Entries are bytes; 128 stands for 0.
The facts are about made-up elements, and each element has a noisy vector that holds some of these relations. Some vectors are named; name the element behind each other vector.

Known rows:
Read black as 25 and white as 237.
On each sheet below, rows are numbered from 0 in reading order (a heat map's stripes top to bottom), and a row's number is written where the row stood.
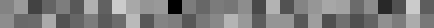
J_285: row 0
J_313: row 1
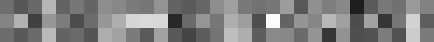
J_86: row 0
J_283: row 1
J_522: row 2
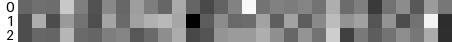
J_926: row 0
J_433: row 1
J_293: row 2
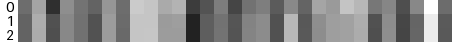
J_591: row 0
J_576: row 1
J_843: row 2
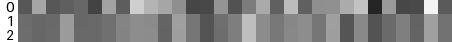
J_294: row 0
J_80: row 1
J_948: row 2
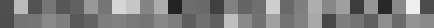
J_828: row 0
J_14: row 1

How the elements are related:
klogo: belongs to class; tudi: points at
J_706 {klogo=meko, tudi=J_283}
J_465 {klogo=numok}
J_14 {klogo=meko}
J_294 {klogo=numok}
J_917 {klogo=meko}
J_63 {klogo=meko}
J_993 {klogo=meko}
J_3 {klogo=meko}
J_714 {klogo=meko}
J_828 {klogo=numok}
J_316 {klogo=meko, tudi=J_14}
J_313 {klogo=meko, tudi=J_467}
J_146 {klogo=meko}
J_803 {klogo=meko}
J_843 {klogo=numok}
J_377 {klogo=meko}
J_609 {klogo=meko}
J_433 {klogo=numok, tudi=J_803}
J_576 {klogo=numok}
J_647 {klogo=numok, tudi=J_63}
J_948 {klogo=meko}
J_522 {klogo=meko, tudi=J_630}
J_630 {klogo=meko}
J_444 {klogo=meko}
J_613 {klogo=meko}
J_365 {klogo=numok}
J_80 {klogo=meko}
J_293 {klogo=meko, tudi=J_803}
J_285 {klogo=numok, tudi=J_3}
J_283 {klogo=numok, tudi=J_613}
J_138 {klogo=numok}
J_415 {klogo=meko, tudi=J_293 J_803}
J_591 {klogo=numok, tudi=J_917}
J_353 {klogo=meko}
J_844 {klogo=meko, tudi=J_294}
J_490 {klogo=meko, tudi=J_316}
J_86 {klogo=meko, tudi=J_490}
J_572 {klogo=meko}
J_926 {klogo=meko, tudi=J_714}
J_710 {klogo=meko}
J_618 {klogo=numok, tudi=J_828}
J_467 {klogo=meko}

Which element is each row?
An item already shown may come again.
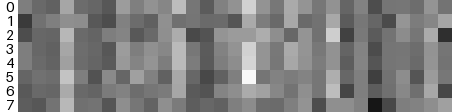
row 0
J_706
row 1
J_316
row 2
J_293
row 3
J_706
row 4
J_613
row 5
J_714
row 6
J_803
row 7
J_490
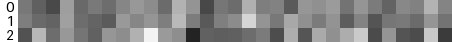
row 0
J_917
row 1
J_613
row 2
J_647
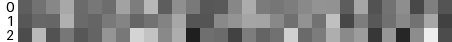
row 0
J_63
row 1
J_415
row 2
J_618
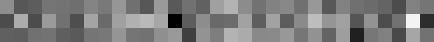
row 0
J_3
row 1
J_433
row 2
J_844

